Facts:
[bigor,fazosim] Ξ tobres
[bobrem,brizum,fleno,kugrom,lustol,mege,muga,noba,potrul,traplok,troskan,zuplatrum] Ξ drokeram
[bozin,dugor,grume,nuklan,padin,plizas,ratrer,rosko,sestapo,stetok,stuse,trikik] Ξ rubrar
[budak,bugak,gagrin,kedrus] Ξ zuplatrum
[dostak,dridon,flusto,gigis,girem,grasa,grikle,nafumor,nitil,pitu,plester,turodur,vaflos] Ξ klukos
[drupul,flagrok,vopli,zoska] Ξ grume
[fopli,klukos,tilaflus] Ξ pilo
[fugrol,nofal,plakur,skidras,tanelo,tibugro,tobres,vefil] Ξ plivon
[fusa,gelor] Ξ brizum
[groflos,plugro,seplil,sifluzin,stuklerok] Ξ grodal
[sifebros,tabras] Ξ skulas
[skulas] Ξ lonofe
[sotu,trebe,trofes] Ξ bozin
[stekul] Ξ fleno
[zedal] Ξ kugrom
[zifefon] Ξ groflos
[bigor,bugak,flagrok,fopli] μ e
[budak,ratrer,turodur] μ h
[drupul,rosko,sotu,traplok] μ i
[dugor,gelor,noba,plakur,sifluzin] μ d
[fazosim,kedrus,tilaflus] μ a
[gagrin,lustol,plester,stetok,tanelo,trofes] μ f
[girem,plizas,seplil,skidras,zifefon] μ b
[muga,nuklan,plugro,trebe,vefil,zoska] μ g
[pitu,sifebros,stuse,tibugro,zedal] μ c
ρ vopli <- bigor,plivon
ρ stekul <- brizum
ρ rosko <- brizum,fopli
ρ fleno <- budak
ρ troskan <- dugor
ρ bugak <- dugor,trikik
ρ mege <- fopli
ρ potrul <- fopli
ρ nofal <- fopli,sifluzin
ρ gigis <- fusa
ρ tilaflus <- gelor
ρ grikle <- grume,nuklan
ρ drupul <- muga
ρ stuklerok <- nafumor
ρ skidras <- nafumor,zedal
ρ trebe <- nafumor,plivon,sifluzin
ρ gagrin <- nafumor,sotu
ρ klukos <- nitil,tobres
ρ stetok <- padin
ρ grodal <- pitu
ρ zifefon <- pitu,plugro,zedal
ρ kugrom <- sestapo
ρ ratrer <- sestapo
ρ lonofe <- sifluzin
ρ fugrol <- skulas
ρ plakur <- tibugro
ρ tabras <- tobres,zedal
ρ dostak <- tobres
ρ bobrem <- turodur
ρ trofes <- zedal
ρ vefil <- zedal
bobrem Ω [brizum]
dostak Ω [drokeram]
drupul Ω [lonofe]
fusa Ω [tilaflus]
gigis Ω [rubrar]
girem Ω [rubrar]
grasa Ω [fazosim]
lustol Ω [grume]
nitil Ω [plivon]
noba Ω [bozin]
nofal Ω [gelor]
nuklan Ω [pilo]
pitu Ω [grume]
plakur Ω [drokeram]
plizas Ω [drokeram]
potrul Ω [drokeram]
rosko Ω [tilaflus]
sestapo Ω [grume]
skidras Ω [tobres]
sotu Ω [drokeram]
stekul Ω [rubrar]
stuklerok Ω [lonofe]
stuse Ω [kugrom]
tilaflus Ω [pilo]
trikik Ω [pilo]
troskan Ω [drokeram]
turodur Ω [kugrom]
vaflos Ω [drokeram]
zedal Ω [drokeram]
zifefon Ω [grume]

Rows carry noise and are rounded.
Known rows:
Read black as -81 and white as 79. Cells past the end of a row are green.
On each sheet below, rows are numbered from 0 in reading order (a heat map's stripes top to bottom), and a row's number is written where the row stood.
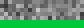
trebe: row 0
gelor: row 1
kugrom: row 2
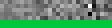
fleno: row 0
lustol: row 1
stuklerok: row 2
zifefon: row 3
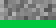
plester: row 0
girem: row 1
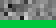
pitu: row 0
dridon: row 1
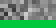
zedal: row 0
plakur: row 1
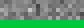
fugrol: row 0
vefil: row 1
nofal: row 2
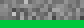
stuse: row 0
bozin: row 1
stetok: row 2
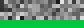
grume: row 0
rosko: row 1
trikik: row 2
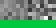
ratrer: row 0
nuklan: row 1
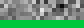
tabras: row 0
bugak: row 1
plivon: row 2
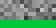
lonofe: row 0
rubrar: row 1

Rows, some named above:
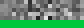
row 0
stuse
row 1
grume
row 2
turodur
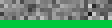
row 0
stuklerok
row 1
nafumor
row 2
seplil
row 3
plugro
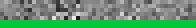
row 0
drupul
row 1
fusa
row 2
grume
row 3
tilaflus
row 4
skulas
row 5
potrul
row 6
girem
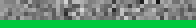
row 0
tilaflus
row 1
skidras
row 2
klukos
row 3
gigis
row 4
brizum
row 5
dugor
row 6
plizas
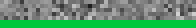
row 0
drupul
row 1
pilo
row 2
trebe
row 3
bigor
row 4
zoska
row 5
stekul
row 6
sotu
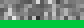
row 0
fopli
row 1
tobres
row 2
tibugro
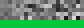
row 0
kugrom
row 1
vopli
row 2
grume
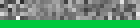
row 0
grikle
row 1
sifebros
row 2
troskan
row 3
sestapo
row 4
nitil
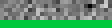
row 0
bozin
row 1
brizum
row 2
padin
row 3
plivon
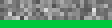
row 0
skulas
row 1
drokeram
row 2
flagrok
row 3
sifluzin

